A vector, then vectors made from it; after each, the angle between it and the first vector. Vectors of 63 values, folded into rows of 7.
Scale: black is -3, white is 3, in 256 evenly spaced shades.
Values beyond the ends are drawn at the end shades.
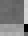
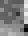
nearly parallel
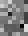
partly opposed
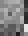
nearly opposite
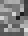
partly opposed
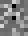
orthogonal
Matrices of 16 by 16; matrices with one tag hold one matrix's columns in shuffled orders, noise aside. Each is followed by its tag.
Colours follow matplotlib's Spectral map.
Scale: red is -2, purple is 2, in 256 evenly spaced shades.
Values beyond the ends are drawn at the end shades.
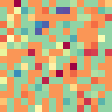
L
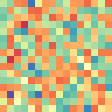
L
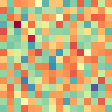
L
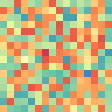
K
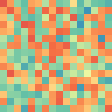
K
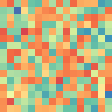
L
